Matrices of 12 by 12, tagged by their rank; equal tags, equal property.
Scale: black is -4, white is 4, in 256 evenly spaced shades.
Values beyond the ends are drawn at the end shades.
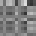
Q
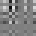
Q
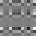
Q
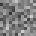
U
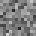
U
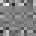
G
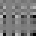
Q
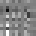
G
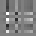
Q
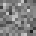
U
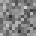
U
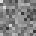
U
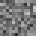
U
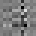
G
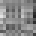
G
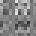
G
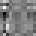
G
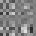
G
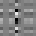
Q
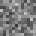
U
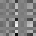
Q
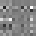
G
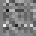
G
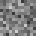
U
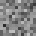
U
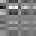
Q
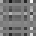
Q
